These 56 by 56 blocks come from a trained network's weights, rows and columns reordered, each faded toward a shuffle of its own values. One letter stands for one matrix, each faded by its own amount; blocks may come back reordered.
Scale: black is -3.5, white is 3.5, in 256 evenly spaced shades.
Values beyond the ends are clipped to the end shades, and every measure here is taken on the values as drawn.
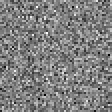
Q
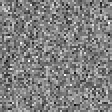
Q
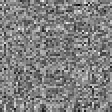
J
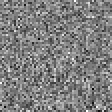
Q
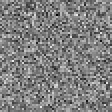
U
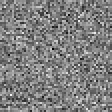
U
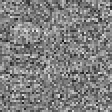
U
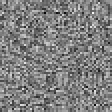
J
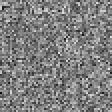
U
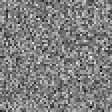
U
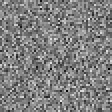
U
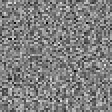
J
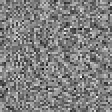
J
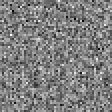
Q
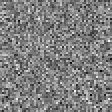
Q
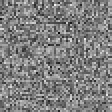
J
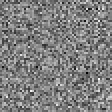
J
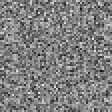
U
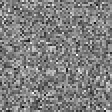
U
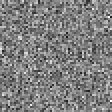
U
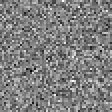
U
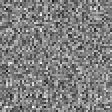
J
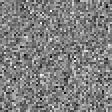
Q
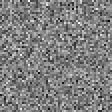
Q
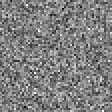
Q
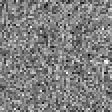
Q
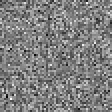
U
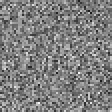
U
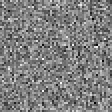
Q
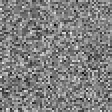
U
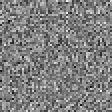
J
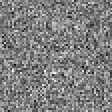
Q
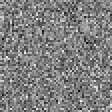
U
